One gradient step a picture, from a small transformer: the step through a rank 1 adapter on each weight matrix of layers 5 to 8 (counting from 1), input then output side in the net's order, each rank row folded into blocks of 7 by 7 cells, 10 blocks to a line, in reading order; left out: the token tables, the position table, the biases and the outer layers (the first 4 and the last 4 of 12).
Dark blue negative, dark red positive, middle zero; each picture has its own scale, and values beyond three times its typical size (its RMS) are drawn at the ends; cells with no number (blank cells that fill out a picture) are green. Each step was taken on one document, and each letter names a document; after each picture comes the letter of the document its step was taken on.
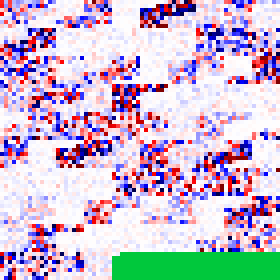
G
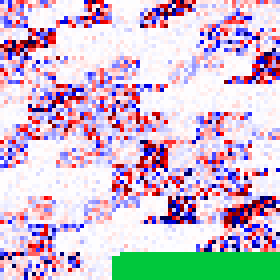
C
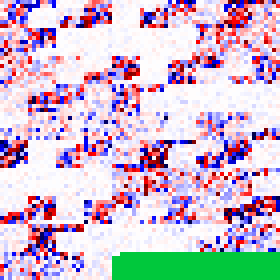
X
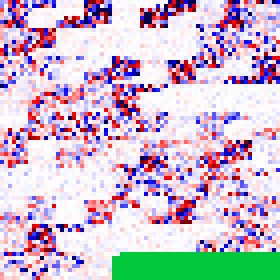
X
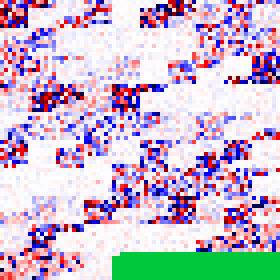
C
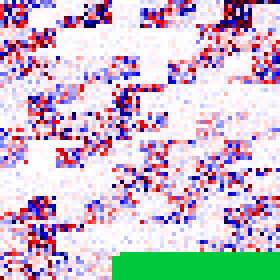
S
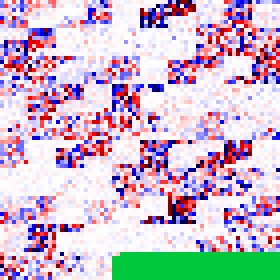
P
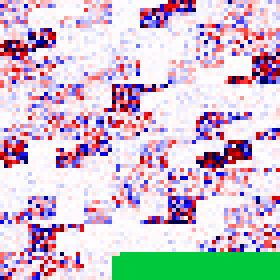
G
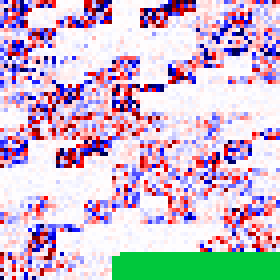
C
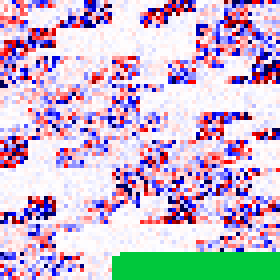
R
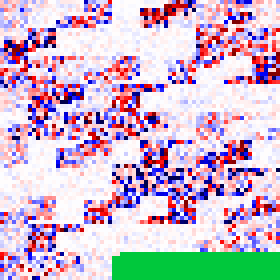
P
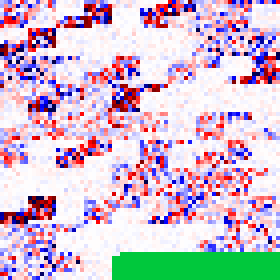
R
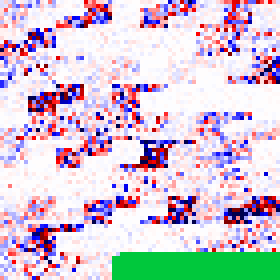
S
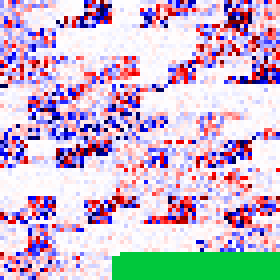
X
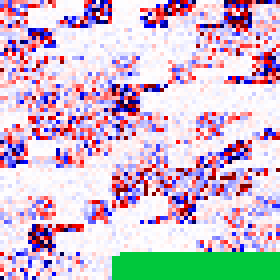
C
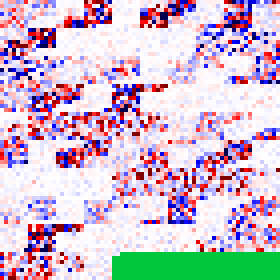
G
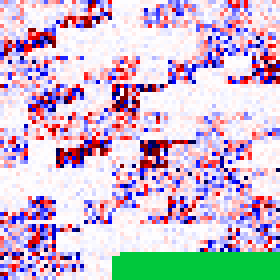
R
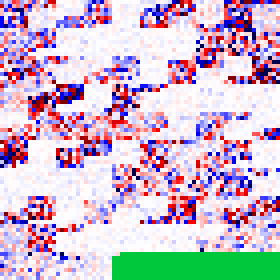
R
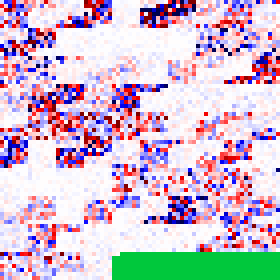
C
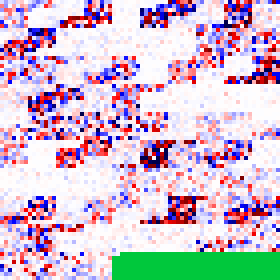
S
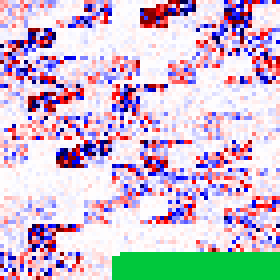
P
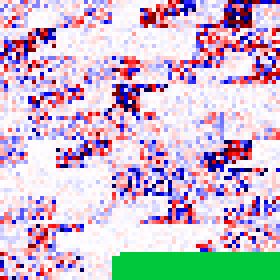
P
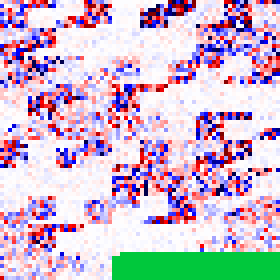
R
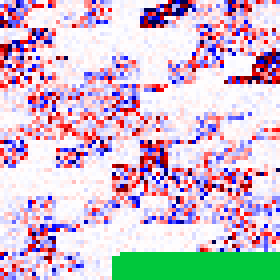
C
